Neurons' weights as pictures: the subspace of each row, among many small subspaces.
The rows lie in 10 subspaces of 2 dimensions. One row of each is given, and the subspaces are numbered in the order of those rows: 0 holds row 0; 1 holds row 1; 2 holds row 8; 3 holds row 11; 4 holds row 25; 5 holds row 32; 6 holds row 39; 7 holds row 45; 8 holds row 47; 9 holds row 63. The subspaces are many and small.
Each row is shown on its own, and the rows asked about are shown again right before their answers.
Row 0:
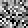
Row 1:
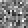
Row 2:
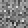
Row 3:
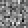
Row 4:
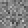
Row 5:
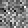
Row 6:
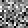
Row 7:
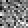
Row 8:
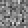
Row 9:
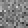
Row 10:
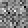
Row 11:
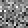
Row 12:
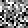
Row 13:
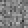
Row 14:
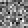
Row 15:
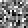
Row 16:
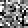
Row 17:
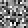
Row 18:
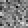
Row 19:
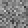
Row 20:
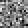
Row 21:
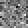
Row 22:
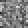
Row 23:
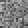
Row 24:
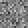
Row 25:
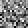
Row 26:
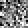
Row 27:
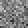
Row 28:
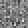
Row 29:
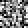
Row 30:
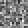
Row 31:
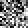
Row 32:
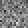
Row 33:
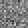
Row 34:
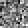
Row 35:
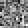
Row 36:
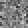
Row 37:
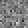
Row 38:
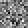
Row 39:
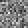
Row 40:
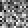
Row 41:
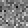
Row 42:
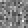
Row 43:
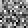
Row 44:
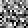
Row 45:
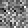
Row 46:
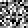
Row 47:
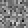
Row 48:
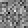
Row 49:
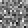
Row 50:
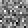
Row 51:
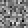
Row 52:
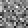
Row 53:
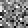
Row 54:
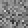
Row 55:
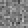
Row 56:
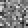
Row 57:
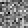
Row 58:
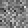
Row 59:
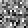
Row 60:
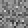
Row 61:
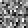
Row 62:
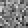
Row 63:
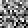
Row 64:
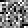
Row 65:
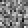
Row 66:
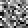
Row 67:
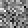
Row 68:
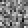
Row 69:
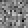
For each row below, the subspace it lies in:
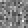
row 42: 1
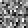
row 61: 9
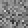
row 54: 0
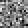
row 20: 0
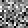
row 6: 3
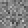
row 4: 0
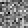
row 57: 6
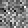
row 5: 7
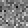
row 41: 3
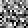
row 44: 4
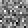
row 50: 5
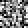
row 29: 5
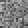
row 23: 6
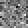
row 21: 1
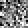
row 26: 9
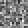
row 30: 8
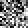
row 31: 6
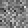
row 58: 7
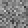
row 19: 6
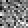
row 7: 9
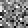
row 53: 8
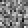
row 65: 9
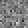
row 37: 4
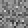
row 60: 8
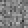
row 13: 4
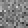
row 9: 2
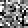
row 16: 8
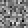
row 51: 8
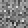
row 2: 2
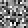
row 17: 8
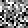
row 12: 3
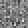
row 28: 2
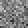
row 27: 6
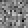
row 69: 1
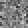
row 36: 1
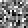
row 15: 1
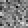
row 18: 9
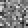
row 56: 4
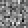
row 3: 2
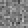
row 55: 2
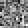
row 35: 2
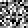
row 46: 0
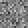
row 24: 6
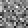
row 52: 4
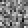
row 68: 9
